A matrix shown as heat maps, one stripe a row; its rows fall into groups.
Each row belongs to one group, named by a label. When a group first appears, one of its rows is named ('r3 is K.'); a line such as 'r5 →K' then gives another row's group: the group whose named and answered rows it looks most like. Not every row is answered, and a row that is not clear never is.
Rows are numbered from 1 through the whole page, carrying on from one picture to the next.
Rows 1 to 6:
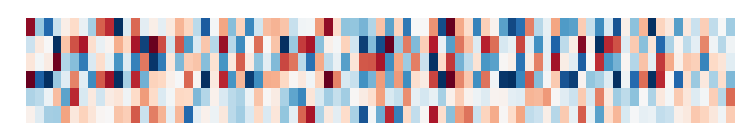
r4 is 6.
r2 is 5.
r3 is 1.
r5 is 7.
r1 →6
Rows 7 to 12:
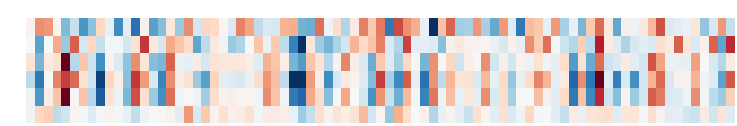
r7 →1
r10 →7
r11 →7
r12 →1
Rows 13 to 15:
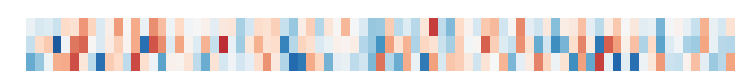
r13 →5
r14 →5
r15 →7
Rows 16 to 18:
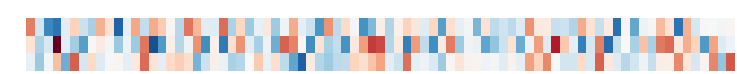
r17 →1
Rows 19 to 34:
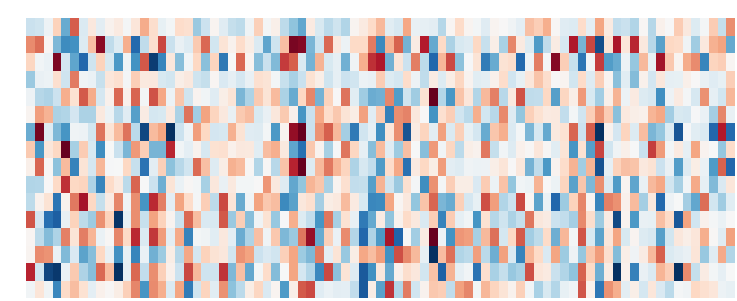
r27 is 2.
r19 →7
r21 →1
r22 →7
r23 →5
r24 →1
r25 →2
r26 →7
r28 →7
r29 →5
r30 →6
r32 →1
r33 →6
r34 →5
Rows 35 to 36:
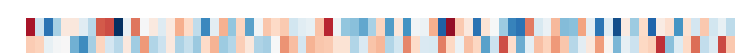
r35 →6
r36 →1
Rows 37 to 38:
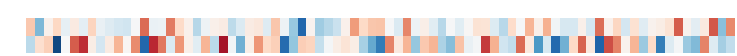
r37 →7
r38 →5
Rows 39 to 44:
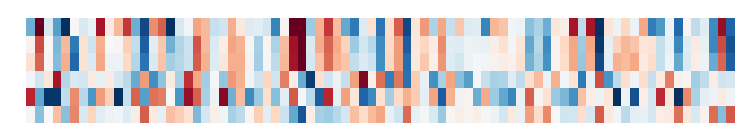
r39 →2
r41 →2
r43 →6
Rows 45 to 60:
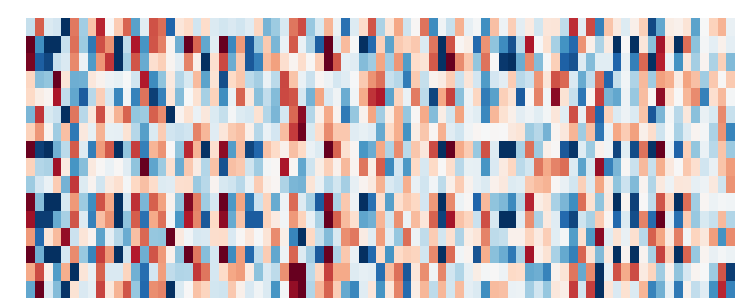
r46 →6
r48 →1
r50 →2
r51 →2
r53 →1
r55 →6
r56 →6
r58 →6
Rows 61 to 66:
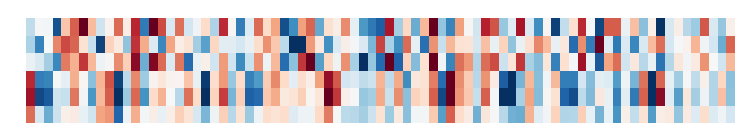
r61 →5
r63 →5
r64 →6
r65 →6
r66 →6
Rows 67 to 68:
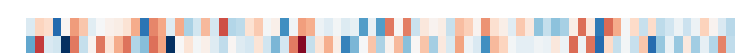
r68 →2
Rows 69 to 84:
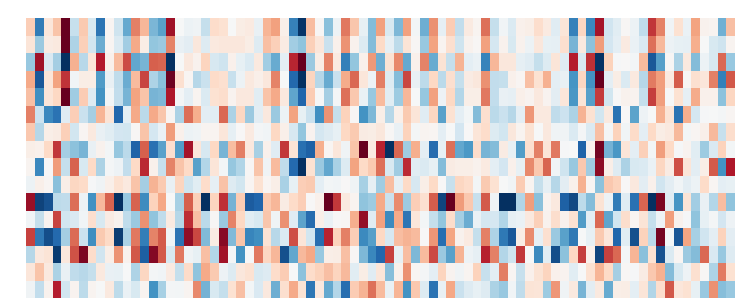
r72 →7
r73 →7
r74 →6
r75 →7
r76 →1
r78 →5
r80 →1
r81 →6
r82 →5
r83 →1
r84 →1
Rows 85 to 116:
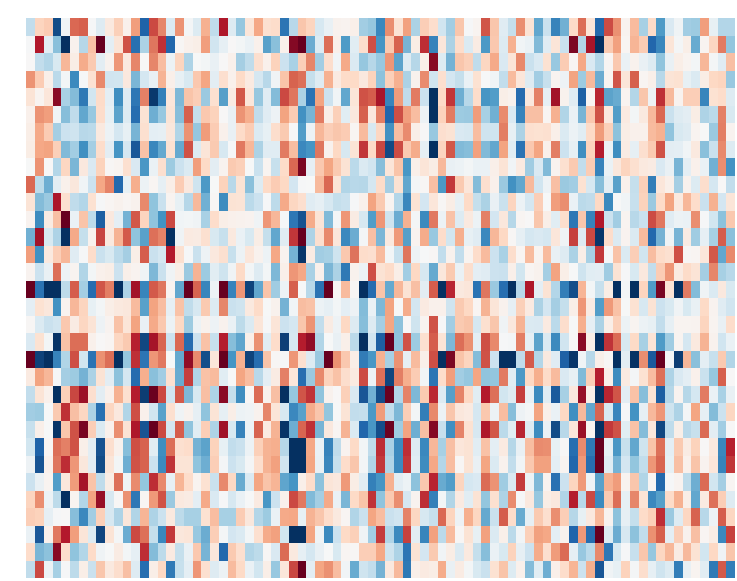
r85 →5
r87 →5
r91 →1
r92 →1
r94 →6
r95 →1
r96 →7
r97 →2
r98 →7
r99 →1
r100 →6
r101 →5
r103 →5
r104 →6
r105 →1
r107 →7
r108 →5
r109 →7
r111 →5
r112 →2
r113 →1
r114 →7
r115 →1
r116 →2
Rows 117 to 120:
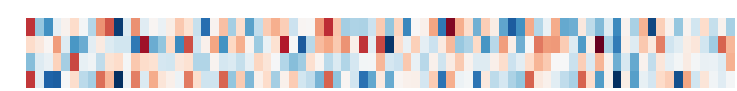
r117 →6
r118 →1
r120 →6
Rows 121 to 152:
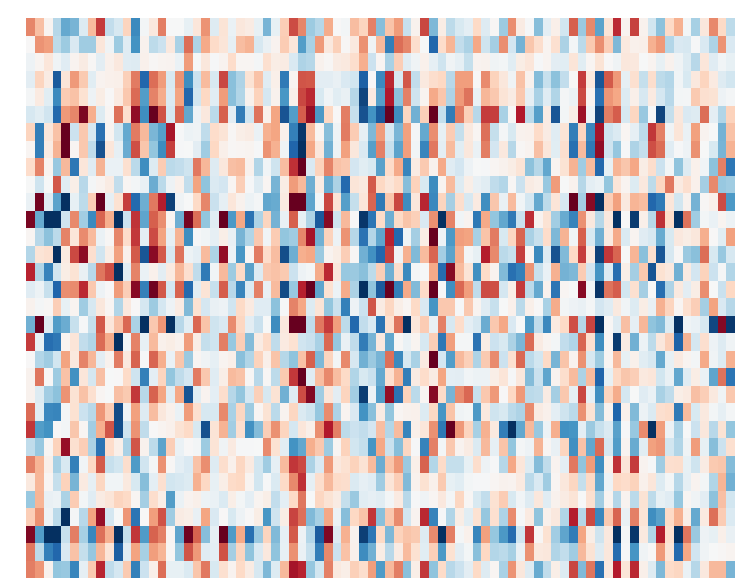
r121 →2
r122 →1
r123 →1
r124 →5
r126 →5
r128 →7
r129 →2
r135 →6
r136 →5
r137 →1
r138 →2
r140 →5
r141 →2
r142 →5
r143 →6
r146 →2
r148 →2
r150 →6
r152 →2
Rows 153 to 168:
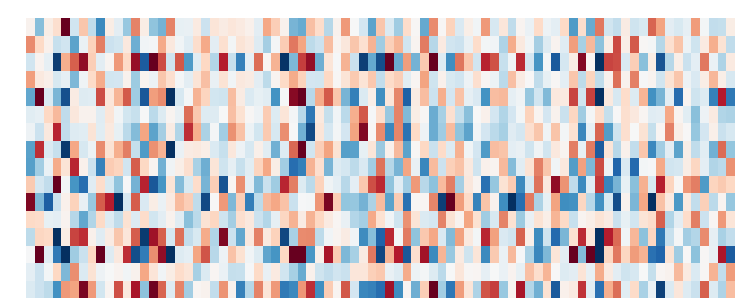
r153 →7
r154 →2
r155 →5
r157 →2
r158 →1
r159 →1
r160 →2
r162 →1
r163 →6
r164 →1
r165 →5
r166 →2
